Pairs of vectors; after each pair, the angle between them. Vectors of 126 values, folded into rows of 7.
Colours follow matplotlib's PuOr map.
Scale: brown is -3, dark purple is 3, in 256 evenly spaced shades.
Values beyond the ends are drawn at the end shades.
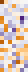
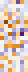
orthogonal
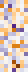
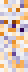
partly aligned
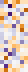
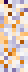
nearly opposite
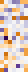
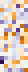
orthogonal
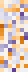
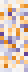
orthogonal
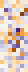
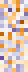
partly aligned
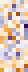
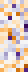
nearly parallel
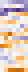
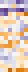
nearly parallel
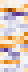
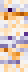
nearly opposite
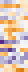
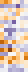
nearly opposite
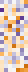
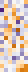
nearly parallel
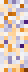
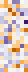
partly aligned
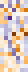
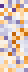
nearly parallel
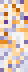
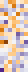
partly aligned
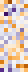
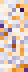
orthogonal
